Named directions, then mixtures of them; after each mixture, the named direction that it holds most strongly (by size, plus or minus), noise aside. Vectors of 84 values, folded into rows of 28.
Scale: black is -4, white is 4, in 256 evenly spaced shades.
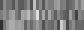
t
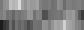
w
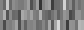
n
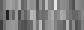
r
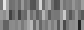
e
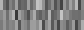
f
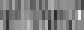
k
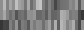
w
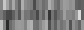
k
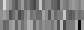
e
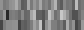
r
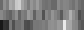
w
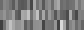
t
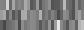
n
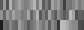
n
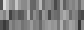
e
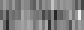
k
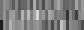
t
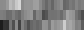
w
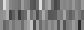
e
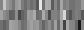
e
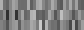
f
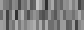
f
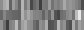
k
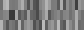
f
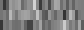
e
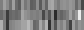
k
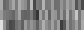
t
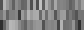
t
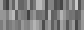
f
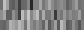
t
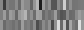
n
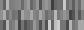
n
